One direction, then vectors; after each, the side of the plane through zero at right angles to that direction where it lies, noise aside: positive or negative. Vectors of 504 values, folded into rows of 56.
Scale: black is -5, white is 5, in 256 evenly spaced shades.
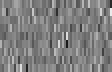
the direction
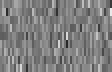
positive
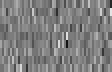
positive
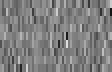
negative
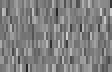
positive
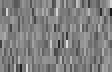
negative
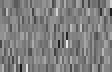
negative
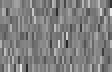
positive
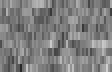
negative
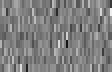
positive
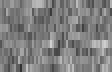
negative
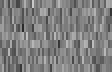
negative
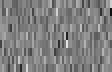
negative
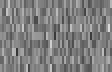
negative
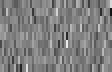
negative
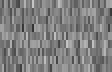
negative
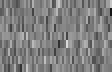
negative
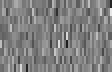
positive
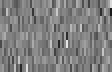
negative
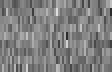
negative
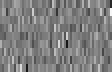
positive
